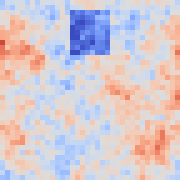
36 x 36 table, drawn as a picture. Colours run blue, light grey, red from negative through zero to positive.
There are no regular stripes. Overall the values sit about 50% of the way up the scale. The field is mottled with small blotches. An odd patch, lower than its surroundings, sits in the top middle. The top middle is the ninth with the lowest average. Values change most from cell to cell in the top middle.
